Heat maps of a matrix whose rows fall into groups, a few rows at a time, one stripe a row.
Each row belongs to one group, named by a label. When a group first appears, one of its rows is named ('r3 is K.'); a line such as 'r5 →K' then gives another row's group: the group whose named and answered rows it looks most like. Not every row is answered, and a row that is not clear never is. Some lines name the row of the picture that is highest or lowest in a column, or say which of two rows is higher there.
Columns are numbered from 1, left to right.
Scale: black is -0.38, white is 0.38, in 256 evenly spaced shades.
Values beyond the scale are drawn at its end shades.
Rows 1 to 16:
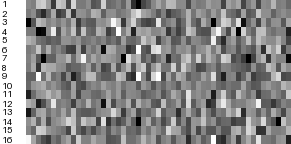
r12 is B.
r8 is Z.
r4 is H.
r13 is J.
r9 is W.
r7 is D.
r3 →J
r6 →W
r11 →J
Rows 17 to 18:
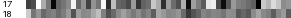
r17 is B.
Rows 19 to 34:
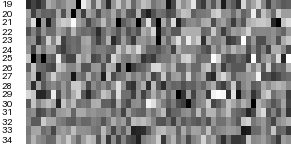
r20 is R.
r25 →R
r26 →W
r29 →H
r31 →D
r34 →W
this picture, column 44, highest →23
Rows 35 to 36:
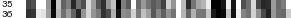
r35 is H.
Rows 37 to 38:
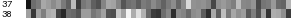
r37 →J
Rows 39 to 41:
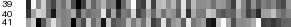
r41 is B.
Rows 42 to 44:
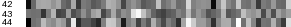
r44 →J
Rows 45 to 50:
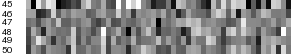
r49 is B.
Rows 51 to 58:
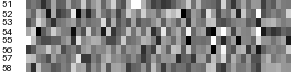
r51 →D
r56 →J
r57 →H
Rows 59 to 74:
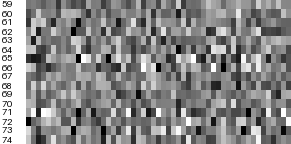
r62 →B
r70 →H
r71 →Z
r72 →J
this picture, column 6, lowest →61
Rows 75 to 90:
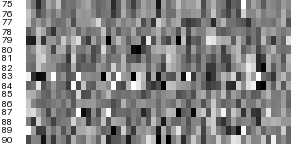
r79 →R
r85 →H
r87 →H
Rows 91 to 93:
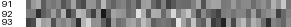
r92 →Z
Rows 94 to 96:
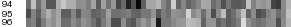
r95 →J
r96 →J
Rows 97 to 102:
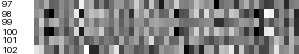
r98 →D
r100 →D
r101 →Z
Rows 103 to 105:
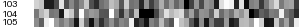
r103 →H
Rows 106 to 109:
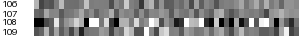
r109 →W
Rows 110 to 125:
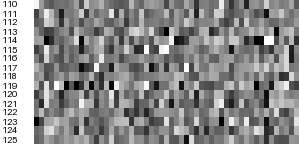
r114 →D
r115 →W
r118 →Z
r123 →J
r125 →R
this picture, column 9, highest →114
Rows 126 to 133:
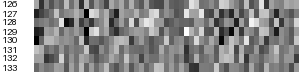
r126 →R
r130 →J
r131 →H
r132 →H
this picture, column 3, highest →130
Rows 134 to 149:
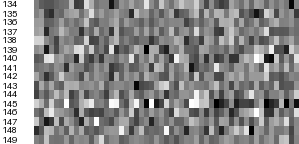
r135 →D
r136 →H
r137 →B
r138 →H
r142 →B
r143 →W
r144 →J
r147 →R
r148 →J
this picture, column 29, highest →140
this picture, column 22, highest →148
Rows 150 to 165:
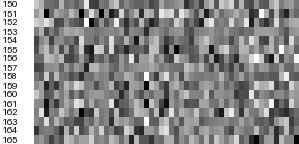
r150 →H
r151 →Z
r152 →H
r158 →W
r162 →B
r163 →W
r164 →W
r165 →D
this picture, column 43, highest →152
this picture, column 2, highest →162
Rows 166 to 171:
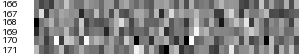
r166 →R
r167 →B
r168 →J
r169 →J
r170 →R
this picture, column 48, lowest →167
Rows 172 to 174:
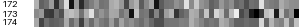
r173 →D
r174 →R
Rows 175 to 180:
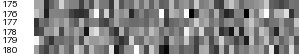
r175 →B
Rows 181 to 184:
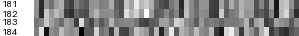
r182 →W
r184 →B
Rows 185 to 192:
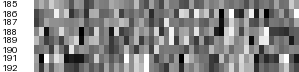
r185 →Z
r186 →J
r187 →J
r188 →B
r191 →W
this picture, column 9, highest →189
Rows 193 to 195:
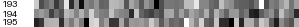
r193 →R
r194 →D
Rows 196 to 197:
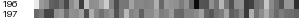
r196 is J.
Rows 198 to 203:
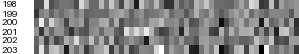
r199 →J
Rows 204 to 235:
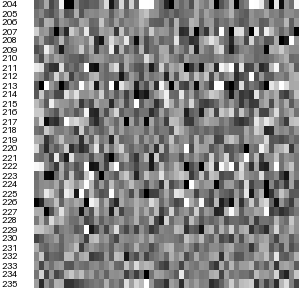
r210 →W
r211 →H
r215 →Z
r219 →B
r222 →H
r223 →Z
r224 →R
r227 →B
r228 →Z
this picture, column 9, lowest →225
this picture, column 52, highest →208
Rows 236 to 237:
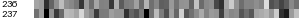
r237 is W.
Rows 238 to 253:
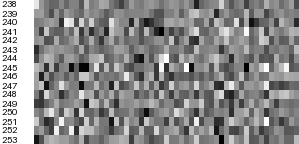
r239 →R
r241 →R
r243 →J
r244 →W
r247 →B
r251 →B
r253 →J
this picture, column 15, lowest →241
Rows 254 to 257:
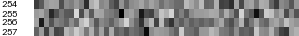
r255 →D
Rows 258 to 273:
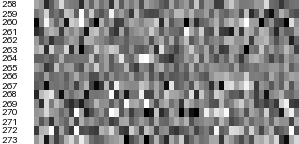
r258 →B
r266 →R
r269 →W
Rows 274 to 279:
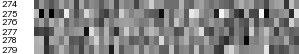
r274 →Z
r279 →B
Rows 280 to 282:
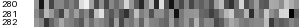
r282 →B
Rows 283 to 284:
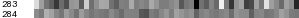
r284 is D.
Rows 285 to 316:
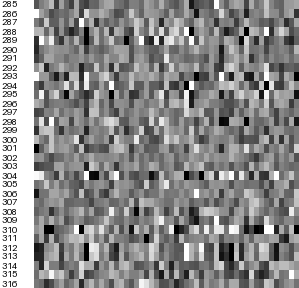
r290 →J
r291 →J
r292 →B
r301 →J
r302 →D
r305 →W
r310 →D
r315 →Z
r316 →D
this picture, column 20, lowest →310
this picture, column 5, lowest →293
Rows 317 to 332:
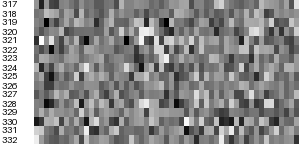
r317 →R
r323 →W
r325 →D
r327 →J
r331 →H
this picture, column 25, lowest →324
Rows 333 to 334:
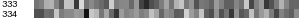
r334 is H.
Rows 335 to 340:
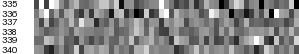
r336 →W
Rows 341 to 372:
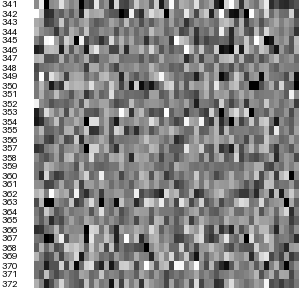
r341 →B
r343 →H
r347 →H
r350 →D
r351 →Z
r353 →J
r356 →D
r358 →D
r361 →D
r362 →Z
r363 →Z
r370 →Z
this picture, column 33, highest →370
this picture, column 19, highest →367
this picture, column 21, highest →362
